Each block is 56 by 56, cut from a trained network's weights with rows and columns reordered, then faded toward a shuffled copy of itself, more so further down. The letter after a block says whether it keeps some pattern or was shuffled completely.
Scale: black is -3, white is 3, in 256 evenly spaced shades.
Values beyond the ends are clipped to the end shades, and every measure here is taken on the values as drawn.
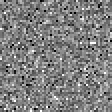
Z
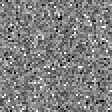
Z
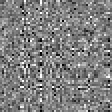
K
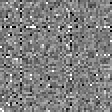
K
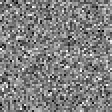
Z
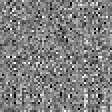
K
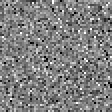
Z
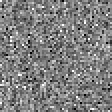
Z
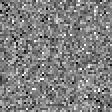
Z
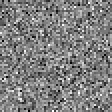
Z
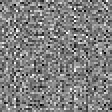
K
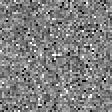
Z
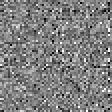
K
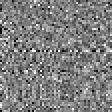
K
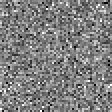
Z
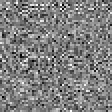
K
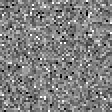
Z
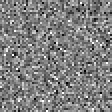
Z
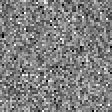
Z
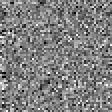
K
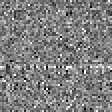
K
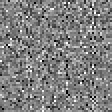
K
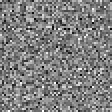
K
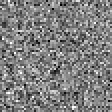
K
